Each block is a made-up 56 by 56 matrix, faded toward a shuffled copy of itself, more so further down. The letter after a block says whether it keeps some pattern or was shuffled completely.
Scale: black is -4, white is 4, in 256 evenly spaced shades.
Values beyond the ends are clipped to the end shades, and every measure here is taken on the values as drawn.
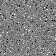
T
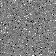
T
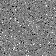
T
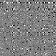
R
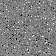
T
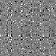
R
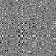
R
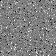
T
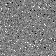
T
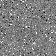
T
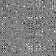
R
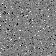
T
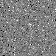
T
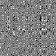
R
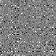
R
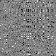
R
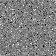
T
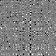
R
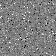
T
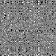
R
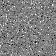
T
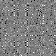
R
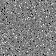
T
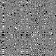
R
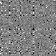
R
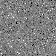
T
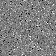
T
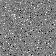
T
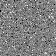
T
